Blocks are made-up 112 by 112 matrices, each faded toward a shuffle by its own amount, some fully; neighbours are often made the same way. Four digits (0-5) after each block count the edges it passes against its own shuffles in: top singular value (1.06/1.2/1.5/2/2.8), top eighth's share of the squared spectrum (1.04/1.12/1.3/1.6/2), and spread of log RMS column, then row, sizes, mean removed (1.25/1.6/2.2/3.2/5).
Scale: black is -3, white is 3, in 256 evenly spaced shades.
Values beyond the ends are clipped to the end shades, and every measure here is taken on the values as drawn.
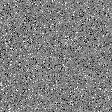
2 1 0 0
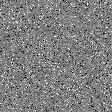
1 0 0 0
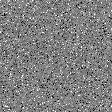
2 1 0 0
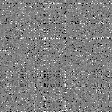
4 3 2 3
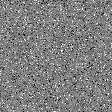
0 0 0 0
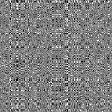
5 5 4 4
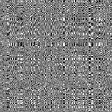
5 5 4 4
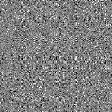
4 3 2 2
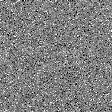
3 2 0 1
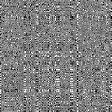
5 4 3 3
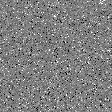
3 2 0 1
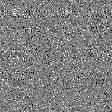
4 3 1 2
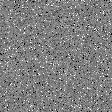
1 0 0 0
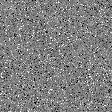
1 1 0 0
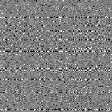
5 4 2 4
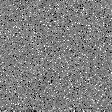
2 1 0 0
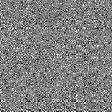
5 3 2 2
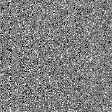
1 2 3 0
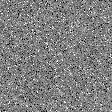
0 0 0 0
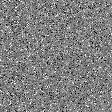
0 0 0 0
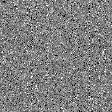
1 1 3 0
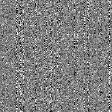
2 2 4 0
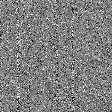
1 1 2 0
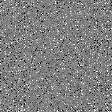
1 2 2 1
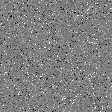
0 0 0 0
